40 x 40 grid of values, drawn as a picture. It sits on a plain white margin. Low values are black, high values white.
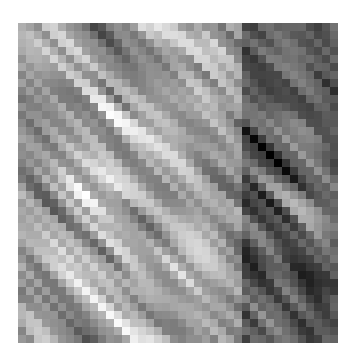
Ninth with the lowest average: bottom right. Seam: vertical, 70% of the way across, the left part higher. Grain: diagonal, down to the right.
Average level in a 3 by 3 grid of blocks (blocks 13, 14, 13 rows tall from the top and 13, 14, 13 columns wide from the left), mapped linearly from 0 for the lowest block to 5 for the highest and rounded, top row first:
4 5 1 | 5 5 1 | 5 5 0
